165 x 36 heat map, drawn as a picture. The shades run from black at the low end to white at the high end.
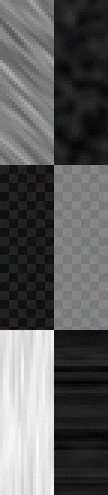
The table splits into 3 rows of 2 panels. Panel 1,1: middling, slanting down to the right. Panel 1,2: very low, blotchy, faint in contrast. Panel 2,1: very low, checkered, faint in contrast. Panel 2,2: middling, checkered, faint in contrast. Panel 3,1: very high, streaked downward, faint in contrast. Panel 3,2: very low, streaked across, faint in contrast.
